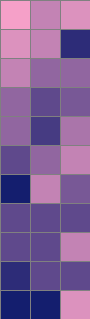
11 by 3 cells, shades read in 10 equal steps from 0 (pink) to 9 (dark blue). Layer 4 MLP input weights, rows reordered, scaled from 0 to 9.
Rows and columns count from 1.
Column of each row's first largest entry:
2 3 2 2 2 1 1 1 1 1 1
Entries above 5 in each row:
0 1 0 1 1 1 1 3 2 3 2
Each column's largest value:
9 9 8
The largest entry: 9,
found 3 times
